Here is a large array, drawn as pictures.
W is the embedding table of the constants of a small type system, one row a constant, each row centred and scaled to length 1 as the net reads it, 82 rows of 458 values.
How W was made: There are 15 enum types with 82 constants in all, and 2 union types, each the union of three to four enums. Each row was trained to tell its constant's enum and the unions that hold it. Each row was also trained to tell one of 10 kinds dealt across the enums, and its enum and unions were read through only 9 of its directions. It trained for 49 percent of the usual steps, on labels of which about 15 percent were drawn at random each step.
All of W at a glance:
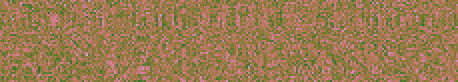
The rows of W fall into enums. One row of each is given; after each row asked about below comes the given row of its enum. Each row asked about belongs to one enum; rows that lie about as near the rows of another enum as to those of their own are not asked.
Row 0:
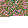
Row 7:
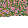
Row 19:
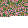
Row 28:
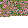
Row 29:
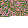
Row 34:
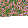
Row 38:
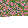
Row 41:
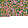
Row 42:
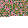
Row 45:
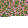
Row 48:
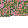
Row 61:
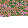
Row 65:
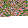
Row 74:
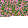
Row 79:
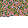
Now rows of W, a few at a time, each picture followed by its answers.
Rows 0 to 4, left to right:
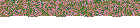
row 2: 74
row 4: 34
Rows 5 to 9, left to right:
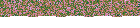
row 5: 28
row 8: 34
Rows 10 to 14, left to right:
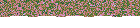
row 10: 48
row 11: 41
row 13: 19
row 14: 7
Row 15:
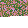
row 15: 41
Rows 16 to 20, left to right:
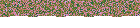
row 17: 28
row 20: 41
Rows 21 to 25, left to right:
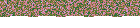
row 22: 7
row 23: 41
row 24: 28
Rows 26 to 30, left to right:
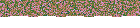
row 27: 29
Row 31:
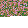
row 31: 7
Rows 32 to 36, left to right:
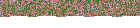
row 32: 74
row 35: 38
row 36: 29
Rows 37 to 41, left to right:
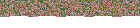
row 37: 42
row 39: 19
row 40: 28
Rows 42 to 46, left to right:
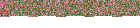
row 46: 29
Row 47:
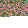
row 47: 34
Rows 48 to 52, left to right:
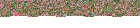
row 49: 19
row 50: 79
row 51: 7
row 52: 19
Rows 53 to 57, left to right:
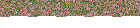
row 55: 48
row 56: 79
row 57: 7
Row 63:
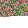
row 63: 38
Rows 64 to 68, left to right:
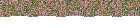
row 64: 74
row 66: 79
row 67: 48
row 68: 79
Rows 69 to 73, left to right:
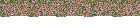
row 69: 34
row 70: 34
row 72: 48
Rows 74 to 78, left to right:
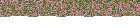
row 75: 28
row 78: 38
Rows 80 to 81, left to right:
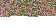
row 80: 0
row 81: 19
